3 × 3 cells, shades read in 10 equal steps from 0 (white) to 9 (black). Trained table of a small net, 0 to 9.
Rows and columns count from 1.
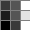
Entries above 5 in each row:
2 2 2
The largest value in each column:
9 7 1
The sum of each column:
24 19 1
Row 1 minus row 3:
-2 -1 0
